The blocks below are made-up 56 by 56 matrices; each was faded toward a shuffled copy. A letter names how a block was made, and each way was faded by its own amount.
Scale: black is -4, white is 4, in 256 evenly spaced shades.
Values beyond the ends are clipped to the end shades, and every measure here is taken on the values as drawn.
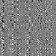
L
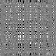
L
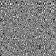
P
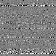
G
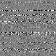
G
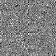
P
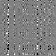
L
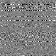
G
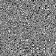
P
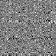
P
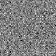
P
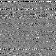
G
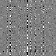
L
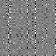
L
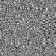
P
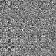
P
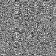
P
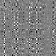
L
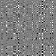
L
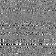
G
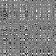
L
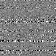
G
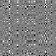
L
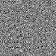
P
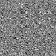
P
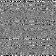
G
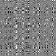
L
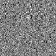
P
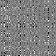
L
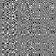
L
